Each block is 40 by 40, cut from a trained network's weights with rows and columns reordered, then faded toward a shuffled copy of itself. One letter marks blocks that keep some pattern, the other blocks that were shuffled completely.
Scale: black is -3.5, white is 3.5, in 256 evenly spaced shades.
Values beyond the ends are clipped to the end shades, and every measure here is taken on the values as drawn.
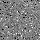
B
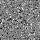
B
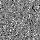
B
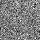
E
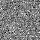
B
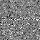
E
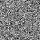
E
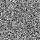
B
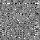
E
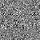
E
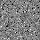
B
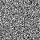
B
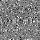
E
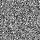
B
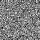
B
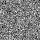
B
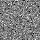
B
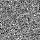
B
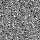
B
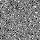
B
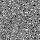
B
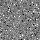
B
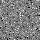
B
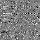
E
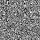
E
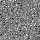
B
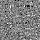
E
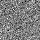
B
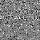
E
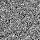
B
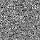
E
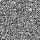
E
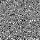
E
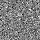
B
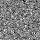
B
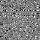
E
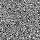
B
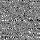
E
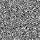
E
